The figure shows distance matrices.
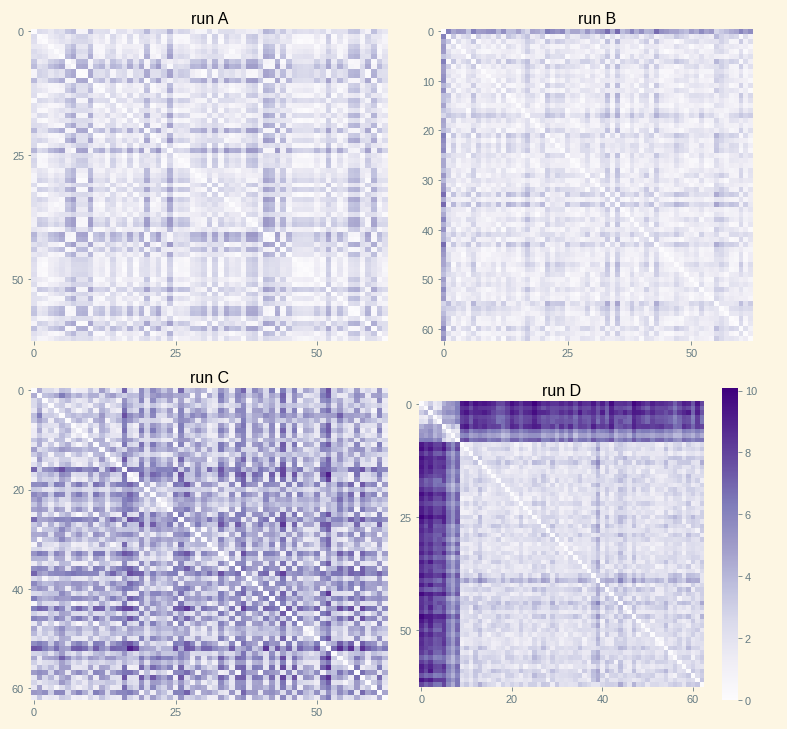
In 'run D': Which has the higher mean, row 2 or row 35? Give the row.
2
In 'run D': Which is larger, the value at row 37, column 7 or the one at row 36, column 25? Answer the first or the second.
the first
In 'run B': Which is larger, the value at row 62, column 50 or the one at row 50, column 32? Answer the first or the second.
the second
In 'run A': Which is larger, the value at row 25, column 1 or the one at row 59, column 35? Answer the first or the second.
the second
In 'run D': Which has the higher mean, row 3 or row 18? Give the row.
3
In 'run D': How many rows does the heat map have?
63
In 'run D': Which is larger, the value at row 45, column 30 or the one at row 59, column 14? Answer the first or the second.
the first
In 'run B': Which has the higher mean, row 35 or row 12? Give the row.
35
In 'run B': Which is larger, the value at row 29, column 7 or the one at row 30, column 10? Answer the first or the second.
the second
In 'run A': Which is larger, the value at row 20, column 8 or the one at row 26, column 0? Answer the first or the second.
the first
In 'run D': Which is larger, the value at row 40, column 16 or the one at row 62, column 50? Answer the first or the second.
the first
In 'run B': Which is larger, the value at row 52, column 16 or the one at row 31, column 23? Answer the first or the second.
the first
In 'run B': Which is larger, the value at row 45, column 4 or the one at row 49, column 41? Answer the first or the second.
the second
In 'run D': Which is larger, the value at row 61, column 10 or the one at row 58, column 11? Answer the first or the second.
the first
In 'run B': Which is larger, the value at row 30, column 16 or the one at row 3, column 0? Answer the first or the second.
the second
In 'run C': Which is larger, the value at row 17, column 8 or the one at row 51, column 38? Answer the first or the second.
the second
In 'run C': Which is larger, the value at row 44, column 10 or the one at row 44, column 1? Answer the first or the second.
the second
